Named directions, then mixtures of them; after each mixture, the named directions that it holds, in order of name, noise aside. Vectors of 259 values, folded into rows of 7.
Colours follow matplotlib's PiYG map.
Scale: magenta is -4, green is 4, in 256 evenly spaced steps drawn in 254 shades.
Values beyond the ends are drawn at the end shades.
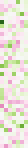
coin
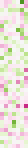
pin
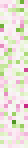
coin, pin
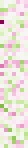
coin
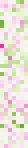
coin, pin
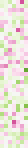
coin, pin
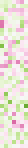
coin, pin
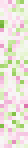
coin, pin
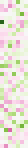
coin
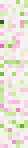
coin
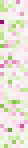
coin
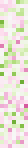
coin, pin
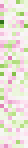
coin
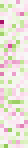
coin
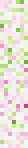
coin, pin
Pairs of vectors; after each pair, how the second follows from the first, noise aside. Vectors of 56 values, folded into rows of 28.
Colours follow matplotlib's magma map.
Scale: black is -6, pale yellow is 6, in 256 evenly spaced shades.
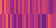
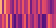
scaled up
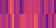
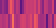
copied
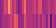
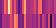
scaled up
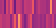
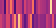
scaled up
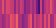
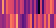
scaled up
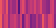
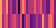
scaled up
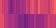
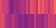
copied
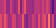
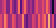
scaled up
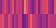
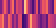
scaled up
